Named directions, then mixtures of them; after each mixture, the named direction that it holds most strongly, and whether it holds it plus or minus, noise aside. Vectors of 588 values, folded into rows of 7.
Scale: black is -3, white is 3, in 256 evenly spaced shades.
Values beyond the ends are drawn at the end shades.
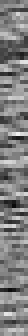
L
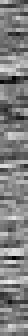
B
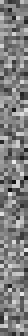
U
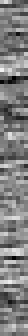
B, plus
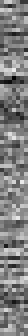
B, plus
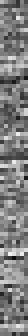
B, plus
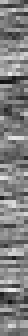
B, plus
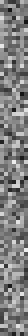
U, plus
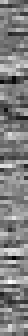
B, plus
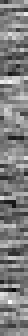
B, minus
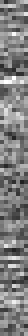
B, minus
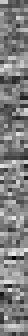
B, plus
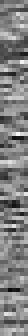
L, plus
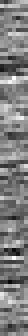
B, minus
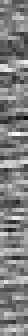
L, plus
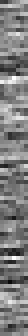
B, minus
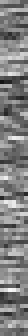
L, minus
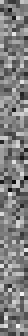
U, plus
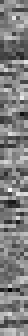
L, plus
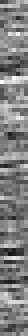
B, minus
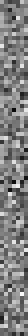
U, plus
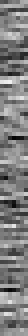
L, plus
